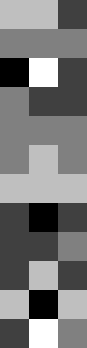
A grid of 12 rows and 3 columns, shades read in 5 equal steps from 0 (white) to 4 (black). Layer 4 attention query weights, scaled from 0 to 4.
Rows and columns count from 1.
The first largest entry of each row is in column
3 1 1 2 1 1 1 2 1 1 2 1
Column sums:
27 22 27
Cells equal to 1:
9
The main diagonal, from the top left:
1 2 3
